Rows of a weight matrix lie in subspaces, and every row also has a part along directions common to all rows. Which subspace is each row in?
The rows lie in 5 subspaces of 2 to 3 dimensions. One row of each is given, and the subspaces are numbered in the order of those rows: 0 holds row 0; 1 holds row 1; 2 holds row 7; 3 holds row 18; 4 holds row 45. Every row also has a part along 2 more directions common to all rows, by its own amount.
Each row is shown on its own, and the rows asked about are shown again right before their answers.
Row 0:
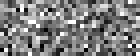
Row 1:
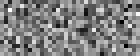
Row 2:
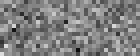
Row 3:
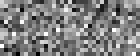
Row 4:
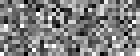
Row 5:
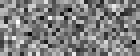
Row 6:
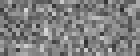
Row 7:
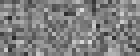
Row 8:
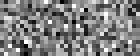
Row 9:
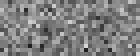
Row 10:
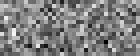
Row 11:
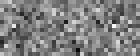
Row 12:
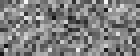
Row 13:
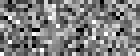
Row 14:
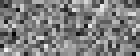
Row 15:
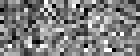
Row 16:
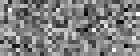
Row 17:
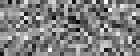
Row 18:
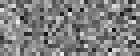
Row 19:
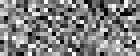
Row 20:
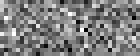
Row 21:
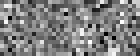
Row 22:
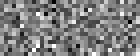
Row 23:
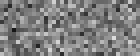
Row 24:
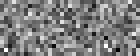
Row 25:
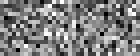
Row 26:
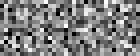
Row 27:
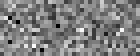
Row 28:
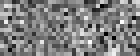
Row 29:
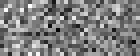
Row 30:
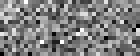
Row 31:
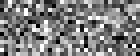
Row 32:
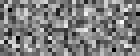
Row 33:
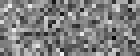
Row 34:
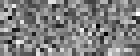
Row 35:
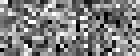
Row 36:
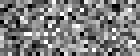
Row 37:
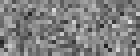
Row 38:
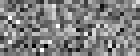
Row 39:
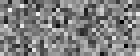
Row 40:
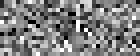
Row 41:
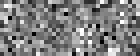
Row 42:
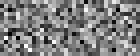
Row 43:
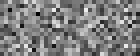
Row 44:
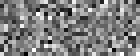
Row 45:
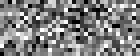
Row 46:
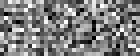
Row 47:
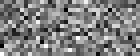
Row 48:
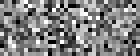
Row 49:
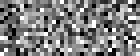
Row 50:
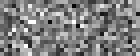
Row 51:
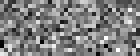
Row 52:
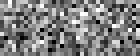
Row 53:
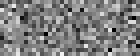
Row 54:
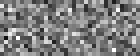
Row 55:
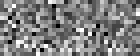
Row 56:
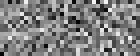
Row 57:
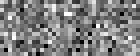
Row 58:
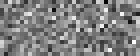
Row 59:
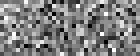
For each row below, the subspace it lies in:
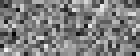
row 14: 3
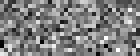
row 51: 4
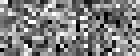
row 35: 0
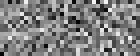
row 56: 4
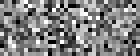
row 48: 4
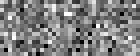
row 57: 2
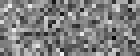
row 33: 3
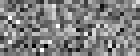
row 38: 2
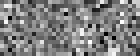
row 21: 2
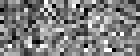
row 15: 0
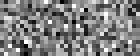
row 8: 0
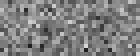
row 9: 0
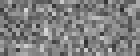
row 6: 0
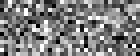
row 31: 0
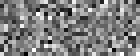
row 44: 1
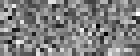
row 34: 2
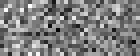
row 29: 3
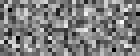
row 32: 1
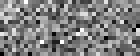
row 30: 4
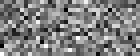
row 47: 4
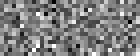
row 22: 1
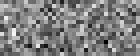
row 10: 0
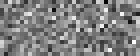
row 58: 4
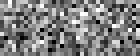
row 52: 4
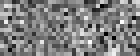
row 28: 2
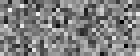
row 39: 1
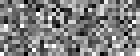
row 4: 1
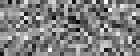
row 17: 4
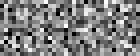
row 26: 1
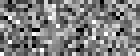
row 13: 2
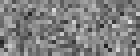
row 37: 4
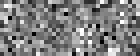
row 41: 2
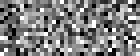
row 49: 3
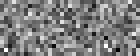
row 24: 4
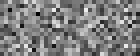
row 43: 1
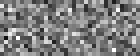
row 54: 1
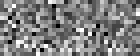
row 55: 2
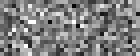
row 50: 0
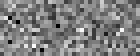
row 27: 2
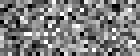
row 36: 3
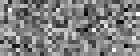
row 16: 1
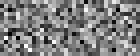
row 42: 1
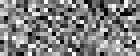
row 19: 3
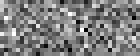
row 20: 0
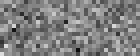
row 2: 4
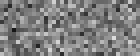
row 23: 3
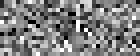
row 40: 0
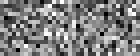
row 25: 0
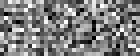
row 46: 2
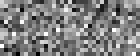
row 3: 3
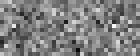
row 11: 4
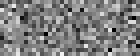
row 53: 3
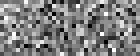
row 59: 0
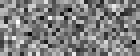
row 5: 3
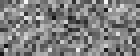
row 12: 4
